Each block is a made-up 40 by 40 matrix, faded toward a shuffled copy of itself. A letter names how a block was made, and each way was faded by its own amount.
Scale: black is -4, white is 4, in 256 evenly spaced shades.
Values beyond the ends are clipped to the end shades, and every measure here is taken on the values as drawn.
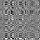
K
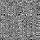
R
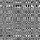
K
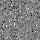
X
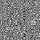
R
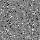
X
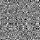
R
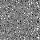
X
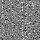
X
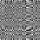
K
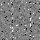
X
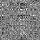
R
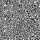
R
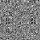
R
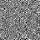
R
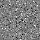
X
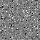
X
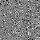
X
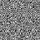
R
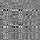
K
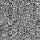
R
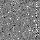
X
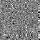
R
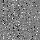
X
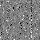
X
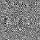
R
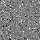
X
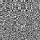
R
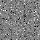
X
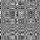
K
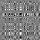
K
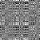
K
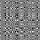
K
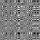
K
